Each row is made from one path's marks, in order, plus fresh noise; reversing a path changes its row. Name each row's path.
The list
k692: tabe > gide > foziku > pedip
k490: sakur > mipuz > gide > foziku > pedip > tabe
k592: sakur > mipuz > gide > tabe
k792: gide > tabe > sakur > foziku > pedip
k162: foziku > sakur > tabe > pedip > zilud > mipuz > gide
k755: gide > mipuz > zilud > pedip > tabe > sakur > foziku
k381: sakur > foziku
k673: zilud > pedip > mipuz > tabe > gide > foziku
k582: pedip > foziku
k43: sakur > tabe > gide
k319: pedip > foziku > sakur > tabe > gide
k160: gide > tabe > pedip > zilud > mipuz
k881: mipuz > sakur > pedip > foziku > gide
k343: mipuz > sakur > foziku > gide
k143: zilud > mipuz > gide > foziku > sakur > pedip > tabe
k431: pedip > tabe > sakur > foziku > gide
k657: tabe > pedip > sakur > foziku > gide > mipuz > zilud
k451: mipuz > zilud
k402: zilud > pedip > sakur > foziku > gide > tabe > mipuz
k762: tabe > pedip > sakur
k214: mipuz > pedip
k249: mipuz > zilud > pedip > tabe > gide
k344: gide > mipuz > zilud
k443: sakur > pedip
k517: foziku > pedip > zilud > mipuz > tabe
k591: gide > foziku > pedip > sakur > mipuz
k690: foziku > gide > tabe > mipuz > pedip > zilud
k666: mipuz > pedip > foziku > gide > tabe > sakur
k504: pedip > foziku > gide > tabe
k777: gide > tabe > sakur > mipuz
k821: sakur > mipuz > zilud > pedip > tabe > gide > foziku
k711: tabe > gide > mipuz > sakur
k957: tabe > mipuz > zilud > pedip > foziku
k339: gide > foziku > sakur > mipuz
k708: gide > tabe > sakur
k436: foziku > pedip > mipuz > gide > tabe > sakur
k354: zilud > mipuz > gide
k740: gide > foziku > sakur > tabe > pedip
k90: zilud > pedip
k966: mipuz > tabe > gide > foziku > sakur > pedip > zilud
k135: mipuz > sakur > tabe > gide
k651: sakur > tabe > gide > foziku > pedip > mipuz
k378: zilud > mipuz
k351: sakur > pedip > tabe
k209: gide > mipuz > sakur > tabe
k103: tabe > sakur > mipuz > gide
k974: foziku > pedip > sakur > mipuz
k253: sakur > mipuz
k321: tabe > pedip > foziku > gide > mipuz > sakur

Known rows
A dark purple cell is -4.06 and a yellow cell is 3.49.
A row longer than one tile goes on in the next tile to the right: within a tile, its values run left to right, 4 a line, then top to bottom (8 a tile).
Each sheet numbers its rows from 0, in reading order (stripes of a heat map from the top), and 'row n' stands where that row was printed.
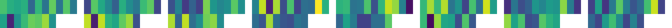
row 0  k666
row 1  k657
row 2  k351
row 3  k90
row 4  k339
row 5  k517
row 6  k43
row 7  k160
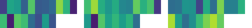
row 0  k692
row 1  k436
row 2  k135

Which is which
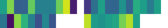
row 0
k504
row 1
k103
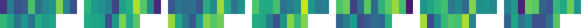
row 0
k777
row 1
k490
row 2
k592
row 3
k343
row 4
k591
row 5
k966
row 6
k344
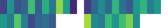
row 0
k792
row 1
k711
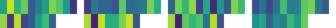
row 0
k162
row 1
k762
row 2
k957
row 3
k209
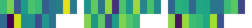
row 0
k582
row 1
k821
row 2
k321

